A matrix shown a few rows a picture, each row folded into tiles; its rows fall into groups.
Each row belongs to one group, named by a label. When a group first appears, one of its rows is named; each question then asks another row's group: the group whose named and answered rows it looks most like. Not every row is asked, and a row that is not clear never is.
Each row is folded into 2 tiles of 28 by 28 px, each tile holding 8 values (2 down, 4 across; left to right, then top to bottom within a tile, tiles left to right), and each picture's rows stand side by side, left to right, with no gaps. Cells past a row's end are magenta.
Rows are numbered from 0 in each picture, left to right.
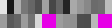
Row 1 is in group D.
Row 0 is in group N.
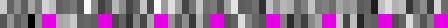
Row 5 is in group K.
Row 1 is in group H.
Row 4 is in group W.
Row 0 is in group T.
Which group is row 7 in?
W
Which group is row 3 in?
K
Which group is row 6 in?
W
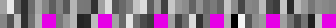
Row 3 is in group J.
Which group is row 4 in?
K
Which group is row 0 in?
K
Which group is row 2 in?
H
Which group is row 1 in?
D
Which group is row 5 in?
N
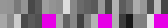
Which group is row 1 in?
K
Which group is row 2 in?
N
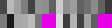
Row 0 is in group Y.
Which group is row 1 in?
K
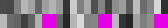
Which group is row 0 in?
D
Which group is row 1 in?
J
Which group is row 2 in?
N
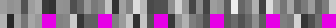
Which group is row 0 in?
K
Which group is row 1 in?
W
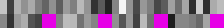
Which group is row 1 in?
H
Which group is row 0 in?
J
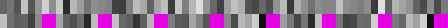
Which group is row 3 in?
H
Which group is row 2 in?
D
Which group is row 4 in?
Y
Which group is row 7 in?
Y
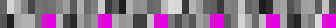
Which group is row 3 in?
K
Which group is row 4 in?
J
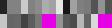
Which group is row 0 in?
D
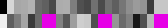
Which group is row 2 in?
D
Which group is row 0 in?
H
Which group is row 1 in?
Y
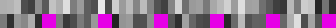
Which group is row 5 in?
H
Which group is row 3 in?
W
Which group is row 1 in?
N
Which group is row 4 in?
J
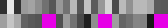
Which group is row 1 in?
T
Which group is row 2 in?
H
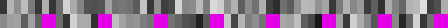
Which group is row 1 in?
Y
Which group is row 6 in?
Y
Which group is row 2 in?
H
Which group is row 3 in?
T
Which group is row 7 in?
J
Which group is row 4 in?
K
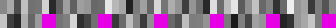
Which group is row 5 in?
Y
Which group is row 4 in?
K
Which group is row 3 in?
W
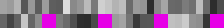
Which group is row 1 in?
T
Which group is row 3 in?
H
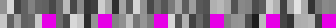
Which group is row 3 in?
W
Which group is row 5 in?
Y
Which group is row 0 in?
K
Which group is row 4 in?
D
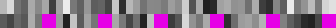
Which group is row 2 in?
N
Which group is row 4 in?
J
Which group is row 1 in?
K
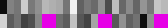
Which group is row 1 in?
J
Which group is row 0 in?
D
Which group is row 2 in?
T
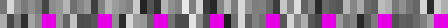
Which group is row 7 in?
T
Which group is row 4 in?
J
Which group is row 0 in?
K
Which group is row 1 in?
W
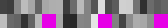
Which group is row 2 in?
Y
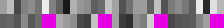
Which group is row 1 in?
D
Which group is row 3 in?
T
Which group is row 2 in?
N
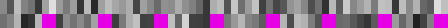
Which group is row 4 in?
H
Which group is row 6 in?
T
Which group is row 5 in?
Y
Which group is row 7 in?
D
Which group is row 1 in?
T
